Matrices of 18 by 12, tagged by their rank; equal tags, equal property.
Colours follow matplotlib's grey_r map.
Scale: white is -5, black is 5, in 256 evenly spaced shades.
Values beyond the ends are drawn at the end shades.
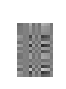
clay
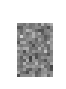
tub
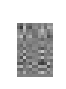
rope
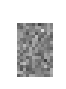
tub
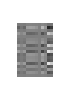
clay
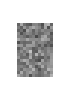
tub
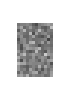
tub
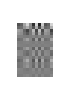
clay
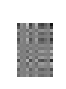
clay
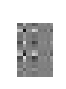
clay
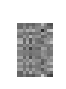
rope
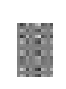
clay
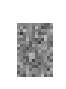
tub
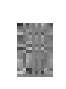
rope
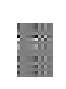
clay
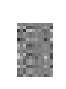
rope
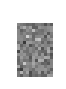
tub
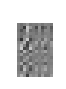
rope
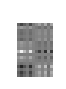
clay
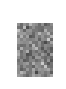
tub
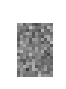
tub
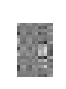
rope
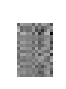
rope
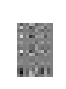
rope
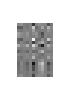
rope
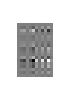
clay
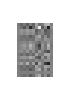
rope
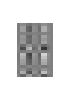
clay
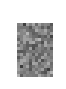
tub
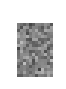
tub
